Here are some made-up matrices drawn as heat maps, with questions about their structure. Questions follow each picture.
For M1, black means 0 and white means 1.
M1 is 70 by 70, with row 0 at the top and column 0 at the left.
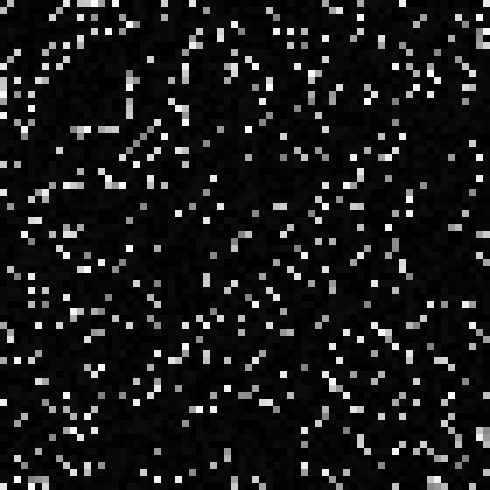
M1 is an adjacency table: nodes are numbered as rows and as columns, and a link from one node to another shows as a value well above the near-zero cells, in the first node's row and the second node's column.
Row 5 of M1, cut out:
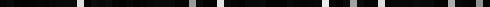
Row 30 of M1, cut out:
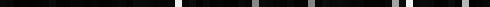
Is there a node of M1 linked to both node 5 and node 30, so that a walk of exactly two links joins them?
no
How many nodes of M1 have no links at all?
0
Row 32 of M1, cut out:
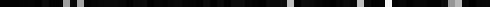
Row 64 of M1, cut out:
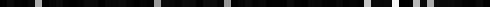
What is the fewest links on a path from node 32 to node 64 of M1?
1
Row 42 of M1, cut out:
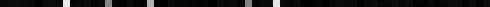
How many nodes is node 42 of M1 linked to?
5
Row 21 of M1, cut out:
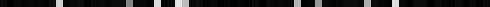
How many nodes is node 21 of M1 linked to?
9
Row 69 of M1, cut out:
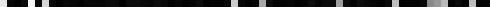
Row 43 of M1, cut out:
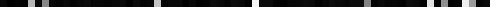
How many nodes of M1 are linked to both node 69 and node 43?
5
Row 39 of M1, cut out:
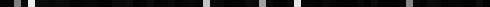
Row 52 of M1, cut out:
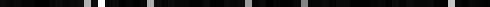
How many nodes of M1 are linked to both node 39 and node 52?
0
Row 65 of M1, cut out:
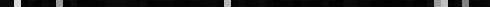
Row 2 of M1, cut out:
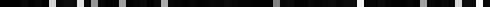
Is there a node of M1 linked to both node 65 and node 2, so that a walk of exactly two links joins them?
no
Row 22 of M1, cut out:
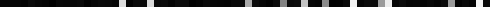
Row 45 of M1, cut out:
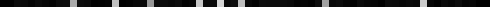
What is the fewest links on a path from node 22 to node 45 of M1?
2
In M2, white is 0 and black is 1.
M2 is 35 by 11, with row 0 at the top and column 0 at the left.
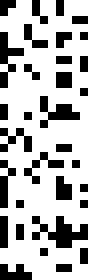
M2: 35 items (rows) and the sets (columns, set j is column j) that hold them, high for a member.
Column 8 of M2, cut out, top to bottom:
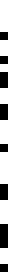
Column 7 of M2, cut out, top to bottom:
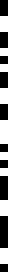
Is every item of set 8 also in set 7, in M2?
yes
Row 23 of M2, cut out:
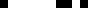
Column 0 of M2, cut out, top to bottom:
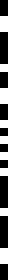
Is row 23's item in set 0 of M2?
yes
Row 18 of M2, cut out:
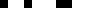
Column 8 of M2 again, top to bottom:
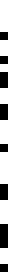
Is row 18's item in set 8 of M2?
yes
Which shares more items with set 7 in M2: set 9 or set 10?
set 10
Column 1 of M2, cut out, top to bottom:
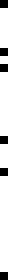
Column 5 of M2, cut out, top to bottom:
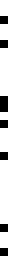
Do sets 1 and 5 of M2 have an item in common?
no
